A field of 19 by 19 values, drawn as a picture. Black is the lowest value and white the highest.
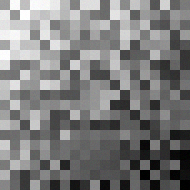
The bottom middle is the calmest part. On average the colour sits 50% of the way up the scale. Values rise toward the top left. In the bottom middle lies a patch that is calmer than the rest.
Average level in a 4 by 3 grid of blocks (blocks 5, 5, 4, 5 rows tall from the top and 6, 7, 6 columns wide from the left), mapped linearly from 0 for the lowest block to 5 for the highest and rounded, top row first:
543 / 432 / 321 / 210
